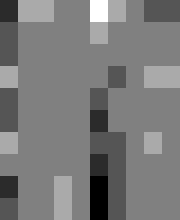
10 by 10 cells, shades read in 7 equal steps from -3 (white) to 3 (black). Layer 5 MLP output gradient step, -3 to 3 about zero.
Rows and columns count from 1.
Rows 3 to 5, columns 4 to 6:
0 0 0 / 0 0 0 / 0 0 1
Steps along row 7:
up same same same up same down down up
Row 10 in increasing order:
-1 0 0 0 0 0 0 1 1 3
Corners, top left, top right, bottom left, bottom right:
2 1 1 0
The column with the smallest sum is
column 4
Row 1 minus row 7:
3 -1 -1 0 0 -4 -2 0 2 1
